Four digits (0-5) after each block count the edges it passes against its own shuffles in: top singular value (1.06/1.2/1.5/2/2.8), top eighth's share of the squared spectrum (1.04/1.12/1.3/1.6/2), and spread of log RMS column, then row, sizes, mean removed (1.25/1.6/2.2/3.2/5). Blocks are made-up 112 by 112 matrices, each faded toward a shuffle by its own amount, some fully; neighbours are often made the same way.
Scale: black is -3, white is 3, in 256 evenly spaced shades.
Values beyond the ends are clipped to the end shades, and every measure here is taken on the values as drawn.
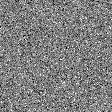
0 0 0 0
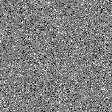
2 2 1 0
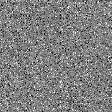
3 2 2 0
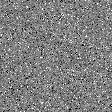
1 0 0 0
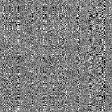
4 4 4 2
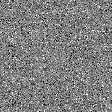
2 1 1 0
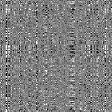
5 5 4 3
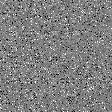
3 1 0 1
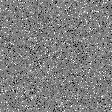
2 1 0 0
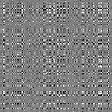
5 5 4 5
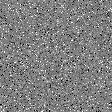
2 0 0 0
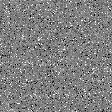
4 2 1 0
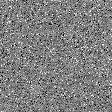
1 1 0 0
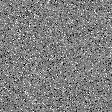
0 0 0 0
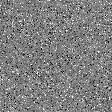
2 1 0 0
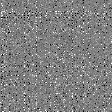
2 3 3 2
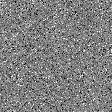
2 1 0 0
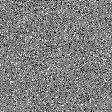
3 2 0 1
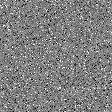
1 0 0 0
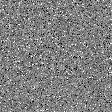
2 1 0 0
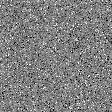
2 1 0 0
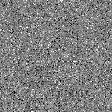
3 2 1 1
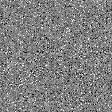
3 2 0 1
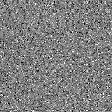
3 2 1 1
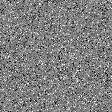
2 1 0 0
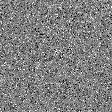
2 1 0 0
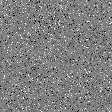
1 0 0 0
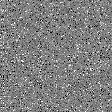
3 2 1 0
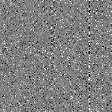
4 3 2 1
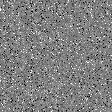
2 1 1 0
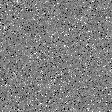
0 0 0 0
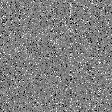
3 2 1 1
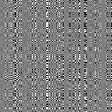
5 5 5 4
